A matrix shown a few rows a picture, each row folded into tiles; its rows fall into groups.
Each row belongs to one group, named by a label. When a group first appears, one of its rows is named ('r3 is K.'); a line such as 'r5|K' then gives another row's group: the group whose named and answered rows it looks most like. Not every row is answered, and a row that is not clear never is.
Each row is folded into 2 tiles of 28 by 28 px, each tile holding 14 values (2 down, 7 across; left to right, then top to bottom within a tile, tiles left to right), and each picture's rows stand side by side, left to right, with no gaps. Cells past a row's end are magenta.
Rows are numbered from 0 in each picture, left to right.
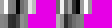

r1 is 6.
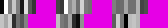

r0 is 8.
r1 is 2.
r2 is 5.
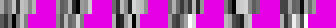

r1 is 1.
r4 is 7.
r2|2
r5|2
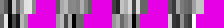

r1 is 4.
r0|7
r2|2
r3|2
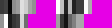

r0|7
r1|6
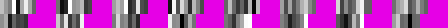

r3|8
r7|4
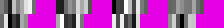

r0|7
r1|7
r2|8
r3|5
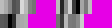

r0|5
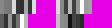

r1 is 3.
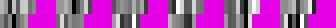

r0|3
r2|7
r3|2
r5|7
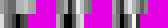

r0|3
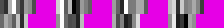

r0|2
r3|7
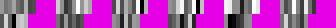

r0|5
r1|3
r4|6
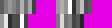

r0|7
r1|4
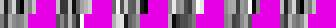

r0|1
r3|6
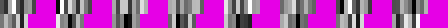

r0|2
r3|7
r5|4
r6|2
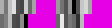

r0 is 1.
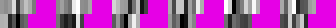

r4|3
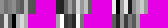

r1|7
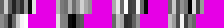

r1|3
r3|4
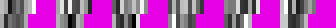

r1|8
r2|2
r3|4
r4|1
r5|6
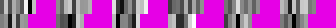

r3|5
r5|3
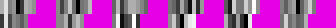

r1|1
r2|7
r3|5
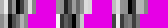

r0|6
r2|6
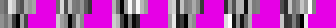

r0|1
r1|8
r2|3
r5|2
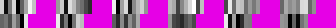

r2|1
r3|3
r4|8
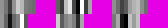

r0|7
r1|2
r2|5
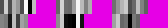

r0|4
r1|7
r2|4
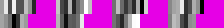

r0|8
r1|6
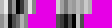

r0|6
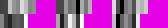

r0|2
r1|2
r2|3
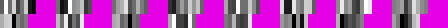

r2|4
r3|7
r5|3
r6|6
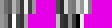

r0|4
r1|2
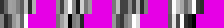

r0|2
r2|5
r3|4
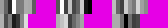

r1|8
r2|3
